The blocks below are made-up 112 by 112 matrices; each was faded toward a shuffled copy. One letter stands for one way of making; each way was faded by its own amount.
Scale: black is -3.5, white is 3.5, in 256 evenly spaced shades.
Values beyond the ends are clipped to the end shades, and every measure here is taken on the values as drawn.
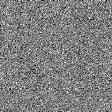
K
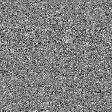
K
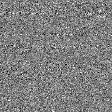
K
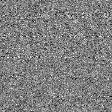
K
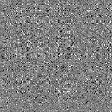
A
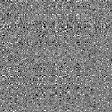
A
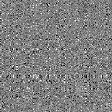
A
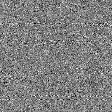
K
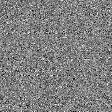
K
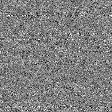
K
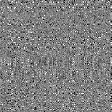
A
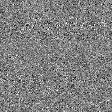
K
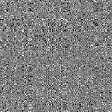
A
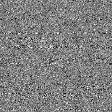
K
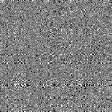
A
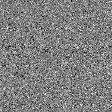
K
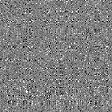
A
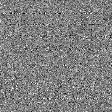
K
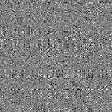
A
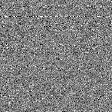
K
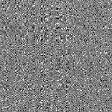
A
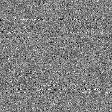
K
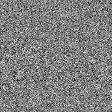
K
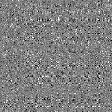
A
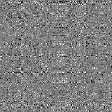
A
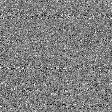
K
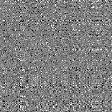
A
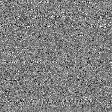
K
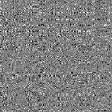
A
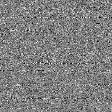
K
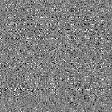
A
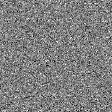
K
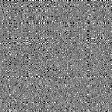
A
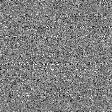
K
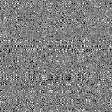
A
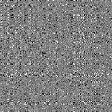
A
